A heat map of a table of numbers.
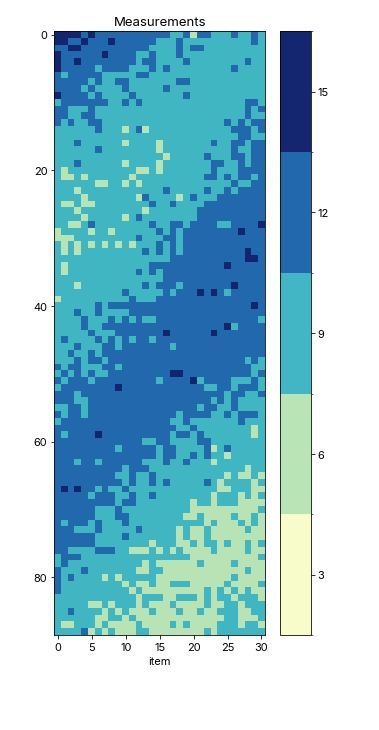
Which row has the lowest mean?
86
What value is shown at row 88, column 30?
9
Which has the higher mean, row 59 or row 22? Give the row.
59
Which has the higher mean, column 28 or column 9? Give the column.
28
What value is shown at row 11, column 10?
9
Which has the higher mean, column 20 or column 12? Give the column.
12
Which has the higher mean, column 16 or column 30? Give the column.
16
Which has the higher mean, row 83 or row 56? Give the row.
56
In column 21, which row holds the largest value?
38
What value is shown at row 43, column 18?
12
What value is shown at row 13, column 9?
9
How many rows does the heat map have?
89
